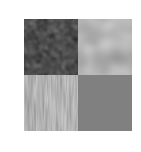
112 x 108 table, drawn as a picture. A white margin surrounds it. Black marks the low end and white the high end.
It is made of 2 by 2 panels. Panel 1,1: low, blotchy, faint in contrast. Panel 1,2: high, smooth, faint in contrast. Panel 2,1: high, streaked downward, faint in contrast. Panel 2,2: middling, flat.
